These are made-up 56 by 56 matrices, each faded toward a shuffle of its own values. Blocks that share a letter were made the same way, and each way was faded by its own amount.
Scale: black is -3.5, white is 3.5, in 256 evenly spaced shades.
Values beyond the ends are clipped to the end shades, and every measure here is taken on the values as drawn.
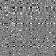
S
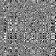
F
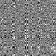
F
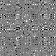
S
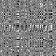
F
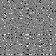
S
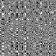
F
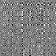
F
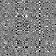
F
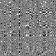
F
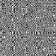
F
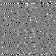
S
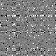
S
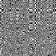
F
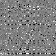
S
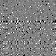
S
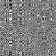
F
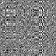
F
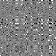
S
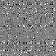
S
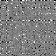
S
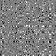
S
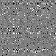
S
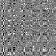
F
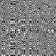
F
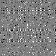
S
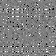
S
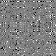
S
